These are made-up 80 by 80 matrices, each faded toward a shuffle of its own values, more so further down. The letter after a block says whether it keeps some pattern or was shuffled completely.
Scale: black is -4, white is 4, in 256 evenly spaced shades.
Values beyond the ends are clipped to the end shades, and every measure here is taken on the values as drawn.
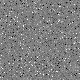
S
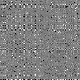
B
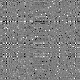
B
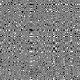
B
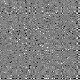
B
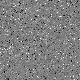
S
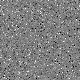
S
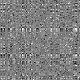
B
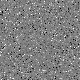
S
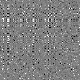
B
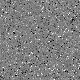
S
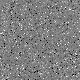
S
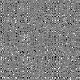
B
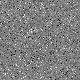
S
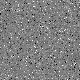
S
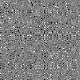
B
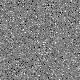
S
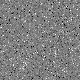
S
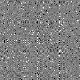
B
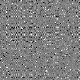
B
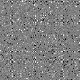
B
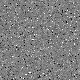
S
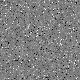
S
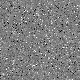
S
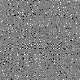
B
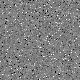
S
